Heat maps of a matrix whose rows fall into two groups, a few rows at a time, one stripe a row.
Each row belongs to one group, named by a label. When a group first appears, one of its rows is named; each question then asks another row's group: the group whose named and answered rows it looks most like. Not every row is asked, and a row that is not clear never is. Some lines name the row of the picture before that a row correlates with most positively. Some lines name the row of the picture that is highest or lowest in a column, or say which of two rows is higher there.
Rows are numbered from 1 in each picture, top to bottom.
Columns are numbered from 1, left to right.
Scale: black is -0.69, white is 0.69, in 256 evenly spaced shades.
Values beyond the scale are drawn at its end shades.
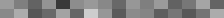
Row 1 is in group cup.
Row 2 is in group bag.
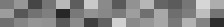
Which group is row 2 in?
cup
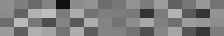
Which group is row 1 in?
cup
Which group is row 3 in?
bag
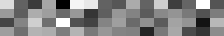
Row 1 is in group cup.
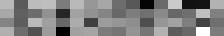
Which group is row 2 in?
cup
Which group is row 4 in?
cup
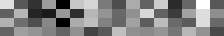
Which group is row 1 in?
cup
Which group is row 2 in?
bag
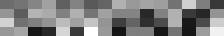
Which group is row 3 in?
bag
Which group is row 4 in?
bag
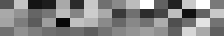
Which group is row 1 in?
bag
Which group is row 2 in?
bag
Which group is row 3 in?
cup
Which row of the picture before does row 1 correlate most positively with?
4
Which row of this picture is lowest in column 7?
4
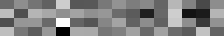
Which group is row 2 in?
bag
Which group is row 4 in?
cup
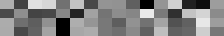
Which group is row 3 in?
cup
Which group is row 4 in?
cup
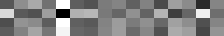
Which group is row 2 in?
cup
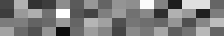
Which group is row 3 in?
bag
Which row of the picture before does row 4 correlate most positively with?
2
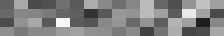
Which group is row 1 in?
bag
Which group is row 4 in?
bag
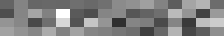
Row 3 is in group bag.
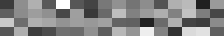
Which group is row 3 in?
bag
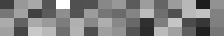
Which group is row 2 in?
bag
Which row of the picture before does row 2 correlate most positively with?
4
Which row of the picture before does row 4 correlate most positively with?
3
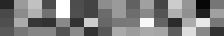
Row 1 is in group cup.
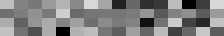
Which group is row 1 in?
bag
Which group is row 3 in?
bag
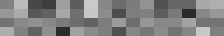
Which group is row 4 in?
cup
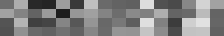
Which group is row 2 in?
cup
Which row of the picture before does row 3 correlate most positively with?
1
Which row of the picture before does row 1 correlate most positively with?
1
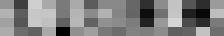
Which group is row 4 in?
cup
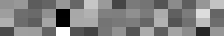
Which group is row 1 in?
bag
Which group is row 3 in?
cup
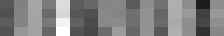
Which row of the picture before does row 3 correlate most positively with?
4
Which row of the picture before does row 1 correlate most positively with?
4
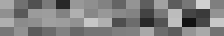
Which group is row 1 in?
cup
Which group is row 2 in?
bag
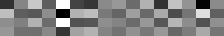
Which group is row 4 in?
cup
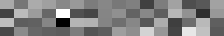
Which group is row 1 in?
bag
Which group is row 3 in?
cup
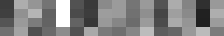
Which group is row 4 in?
bag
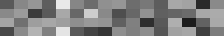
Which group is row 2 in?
bag
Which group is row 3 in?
bag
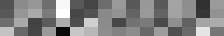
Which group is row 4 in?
cup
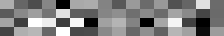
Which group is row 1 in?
cup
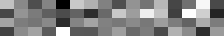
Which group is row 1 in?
cup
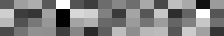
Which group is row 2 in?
cup
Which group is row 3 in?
cup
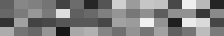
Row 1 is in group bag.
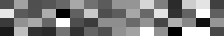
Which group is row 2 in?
cup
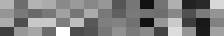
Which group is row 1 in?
bag
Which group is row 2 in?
bag
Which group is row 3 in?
bag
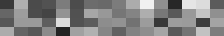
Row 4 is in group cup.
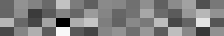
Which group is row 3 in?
cup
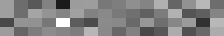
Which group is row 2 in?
bag
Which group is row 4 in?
bag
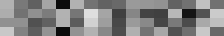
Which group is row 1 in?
cup
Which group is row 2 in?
bag
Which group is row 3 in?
bag
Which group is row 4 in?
cup
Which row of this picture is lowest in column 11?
2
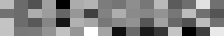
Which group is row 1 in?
cup
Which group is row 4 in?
bag
